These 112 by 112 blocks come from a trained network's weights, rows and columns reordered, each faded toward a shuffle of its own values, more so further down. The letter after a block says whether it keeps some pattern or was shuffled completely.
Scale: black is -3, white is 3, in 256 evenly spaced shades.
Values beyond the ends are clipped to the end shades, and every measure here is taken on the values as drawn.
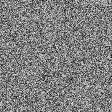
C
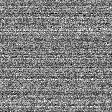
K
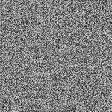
K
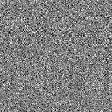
K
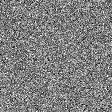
C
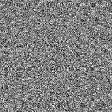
K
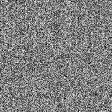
K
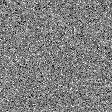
C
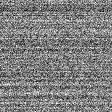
K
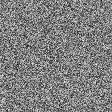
C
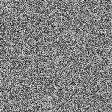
K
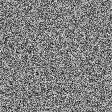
C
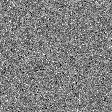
C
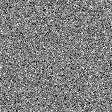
C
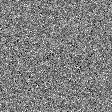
C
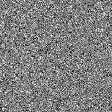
K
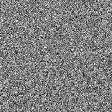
K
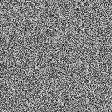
K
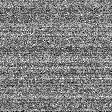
K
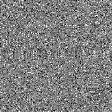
K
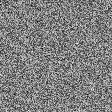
C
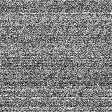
K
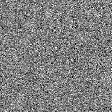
K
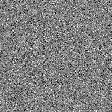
K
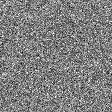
C
